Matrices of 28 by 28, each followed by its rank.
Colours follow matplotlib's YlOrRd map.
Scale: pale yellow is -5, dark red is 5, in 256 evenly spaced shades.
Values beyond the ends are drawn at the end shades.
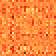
five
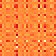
two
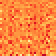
five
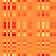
one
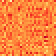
five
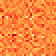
five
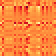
two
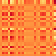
one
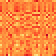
three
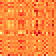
three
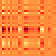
one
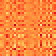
two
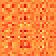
three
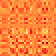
three
